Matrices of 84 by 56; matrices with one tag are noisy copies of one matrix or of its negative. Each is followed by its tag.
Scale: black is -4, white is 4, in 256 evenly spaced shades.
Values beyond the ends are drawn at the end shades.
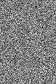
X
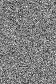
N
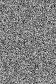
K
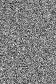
N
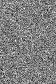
N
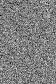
N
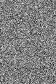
X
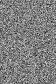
K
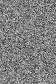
K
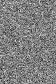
N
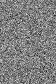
X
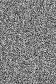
K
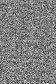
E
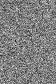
N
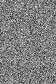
X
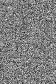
E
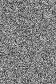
N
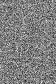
E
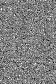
E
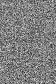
E
